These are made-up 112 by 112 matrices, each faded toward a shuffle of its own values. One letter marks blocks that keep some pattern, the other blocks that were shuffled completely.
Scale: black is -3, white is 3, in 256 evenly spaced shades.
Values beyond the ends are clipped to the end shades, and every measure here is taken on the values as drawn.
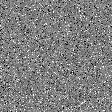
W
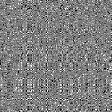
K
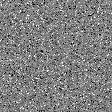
W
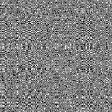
K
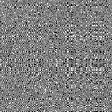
K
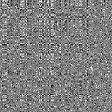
K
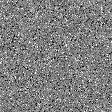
W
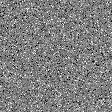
W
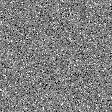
W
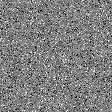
W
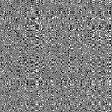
K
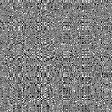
K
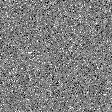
W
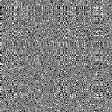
K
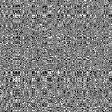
K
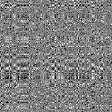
K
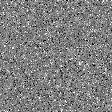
W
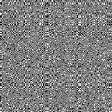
K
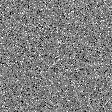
W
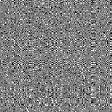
K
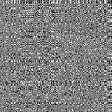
K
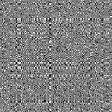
K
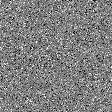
W
